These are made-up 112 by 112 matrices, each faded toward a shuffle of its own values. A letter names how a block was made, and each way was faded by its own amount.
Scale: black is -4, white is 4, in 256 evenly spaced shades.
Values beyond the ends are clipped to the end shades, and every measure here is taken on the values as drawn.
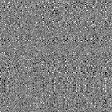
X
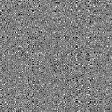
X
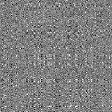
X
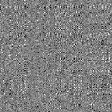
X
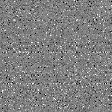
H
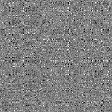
X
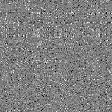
H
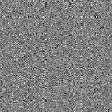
X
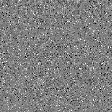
H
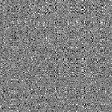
X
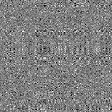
X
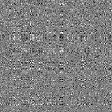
X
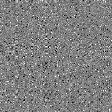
H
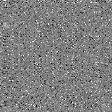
H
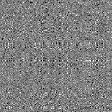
X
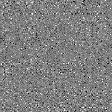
H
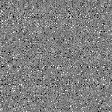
H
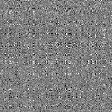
X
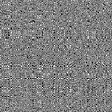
X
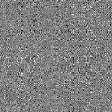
X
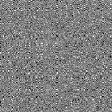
X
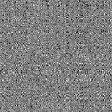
X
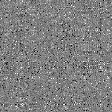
H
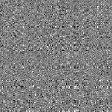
X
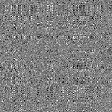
X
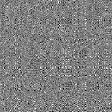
X
